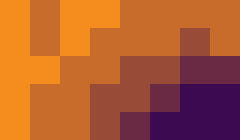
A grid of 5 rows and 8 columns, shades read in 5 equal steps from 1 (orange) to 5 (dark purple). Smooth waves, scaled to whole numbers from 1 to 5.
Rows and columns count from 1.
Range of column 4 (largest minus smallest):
2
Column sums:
5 9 8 11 14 16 19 18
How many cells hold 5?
5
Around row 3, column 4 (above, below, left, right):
2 3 2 3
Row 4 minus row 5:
0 0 0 0 -1 -1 0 0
